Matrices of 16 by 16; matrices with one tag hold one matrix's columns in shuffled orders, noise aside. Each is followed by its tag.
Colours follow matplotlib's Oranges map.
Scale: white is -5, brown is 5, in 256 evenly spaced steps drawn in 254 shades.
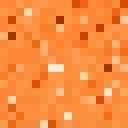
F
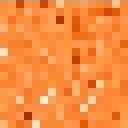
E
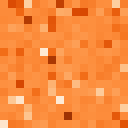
E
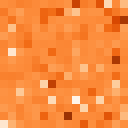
E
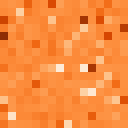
F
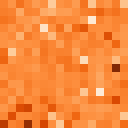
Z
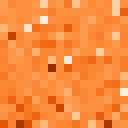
Z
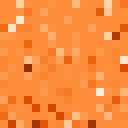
Z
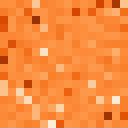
E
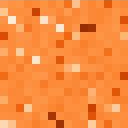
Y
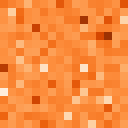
F
